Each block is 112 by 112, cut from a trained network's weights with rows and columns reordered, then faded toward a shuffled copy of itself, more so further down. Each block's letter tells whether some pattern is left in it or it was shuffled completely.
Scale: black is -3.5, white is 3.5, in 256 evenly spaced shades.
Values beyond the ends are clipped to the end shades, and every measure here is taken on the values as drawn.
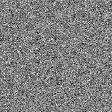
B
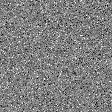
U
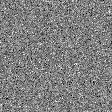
U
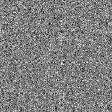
B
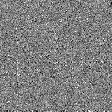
B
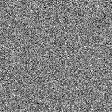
B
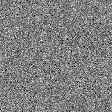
B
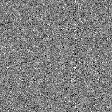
B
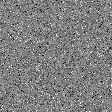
U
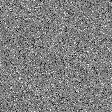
U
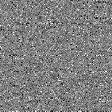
B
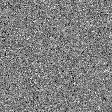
U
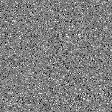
B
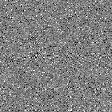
B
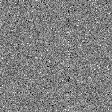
B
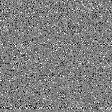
B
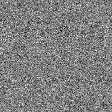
B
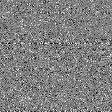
B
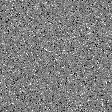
U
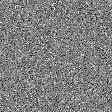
U
